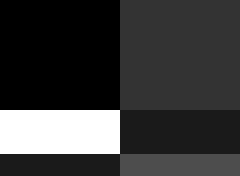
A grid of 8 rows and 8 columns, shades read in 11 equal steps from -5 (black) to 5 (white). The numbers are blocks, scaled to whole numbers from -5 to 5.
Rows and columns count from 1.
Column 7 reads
-3 -3 -3 -3 -3 -4 -4 -2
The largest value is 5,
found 8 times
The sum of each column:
-19 -19 -19 -19 -25 -25 -25 -25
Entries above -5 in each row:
4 4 4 4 4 8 8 8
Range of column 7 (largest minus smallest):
2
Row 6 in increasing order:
-4 -4 -4 -4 5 5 5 5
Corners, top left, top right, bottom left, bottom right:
-5 -3 -4 -2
